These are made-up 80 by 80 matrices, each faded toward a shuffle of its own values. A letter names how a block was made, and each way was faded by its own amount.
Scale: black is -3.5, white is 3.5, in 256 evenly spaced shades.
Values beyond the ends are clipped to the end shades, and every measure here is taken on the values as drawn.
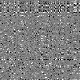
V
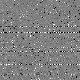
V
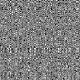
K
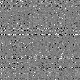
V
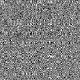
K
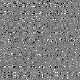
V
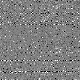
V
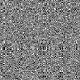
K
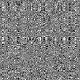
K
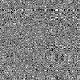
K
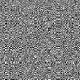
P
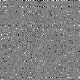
V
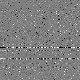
V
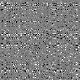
V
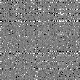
V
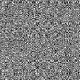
K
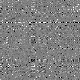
V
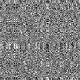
P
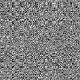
P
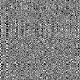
P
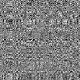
P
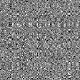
K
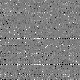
V
